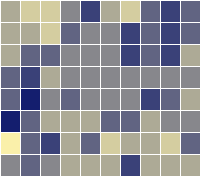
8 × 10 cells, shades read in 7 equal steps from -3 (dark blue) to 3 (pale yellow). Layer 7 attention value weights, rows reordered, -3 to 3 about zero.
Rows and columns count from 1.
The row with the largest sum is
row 7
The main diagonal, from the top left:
1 1 -1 0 0 -1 1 1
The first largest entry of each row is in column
2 3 1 3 10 3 1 4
